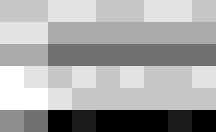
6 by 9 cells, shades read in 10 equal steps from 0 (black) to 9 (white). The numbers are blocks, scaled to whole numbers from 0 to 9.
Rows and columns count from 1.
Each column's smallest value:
5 4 0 1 0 0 0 1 0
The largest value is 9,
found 3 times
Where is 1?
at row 6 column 4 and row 6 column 8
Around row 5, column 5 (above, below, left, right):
7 0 7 7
